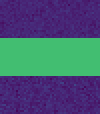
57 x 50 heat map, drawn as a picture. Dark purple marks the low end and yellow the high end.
The table splits into 3 rows of 1 panel. Panel 1,1: very low, fine-grained, faint in contrast. Panel 2,1: high, flat. Panel 3,1: very low, fine-grained, faint in contrast.
